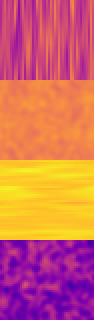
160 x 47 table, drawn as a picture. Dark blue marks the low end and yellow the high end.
The table splits into 4 rows of 1 panel. Panel 1,1: middling, streaked downward. Panel 2,1: high, blotchy, faint in contrast. Panel 3,1: very high, streaked across, faint in contrast. Panel 4,1: low, blotchy.
